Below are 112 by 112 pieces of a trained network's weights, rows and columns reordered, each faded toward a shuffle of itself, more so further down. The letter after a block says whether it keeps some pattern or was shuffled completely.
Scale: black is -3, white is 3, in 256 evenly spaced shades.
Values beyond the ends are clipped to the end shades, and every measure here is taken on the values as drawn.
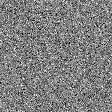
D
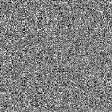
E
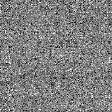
E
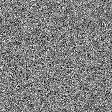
D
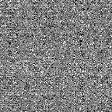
E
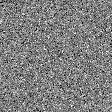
D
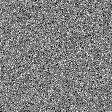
D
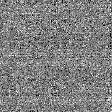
E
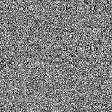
E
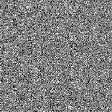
E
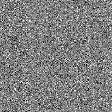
E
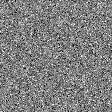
D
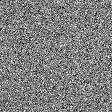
D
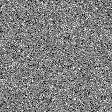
D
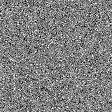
D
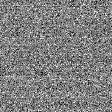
E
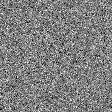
D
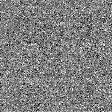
E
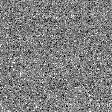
E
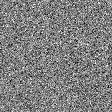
D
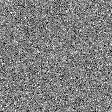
D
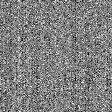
E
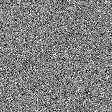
D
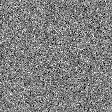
D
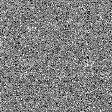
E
